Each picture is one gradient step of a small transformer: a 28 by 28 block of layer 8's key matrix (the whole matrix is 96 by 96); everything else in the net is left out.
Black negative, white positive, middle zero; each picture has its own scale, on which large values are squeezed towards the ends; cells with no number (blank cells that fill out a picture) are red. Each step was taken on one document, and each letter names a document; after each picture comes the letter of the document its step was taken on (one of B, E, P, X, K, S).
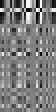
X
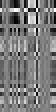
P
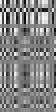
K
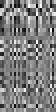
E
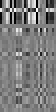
E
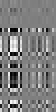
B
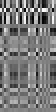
K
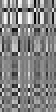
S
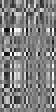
E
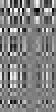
B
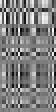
K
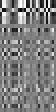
X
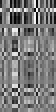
P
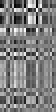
E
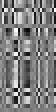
S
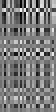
X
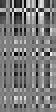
X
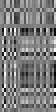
K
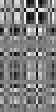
E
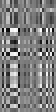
K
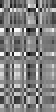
E
